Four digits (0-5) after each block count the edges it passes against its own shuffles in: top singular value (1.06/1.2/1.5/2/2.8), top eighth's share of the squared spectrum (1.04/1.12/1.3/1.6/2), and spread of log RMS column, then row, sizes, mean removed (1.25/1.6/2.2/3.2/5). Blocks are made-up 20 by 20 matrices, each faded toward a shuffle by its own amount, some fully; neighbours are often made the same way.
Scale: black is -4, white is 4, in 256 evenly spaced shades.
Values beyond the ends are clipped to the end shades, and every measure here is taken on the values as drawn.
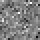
0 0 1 0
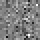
1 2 3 0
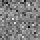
0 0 0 0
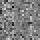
1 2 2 0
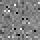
0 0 0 0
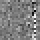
2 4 2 0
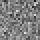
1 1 0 0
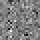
1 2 1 0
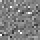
0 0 0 0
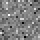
0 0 0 0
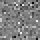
2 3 1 0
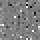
1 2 0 0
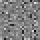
3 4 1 0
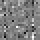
3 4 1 1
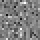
2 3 1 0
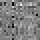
3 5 1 1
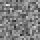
0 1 0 0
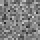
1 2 0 0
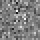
1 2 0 0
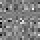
3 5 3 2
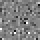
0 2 0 0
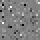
1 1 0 0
